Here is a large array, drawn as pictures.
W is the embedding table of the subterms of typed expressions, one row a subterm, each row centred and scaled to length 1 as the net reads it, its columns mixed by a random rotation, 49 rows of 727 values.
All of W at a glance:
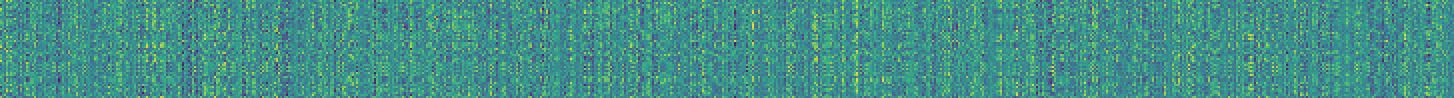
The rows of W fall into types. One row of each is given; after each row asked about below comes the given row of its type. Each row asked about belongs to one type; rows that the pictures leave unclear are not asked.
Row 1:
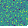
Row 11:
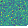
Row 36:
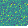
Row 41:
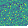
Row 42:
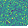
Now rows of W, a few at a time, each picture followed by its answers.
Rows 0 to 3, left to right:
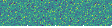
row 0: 36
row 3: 36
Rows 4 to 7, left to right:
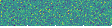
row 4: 11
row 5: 11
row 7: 42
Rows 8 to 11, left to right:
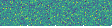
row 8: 41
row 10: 42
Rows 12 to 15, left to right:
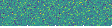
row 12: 11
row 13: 11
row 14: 11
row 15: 41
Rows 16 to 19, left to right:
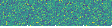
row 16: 36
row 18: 36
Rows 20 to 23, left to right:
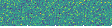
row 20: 1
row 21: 11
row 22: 11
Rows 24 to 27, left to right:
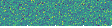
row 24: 41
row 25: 36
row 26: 36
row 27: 1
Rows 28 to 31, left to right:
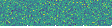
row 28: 42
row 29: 41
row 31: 42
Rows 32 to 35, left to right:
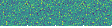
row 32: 36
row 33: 42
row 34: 36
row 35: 42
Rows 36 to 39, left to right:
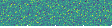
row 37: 42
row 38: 11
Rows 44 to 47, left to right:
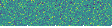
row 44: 42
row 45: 36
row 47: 41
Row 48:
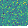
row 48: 11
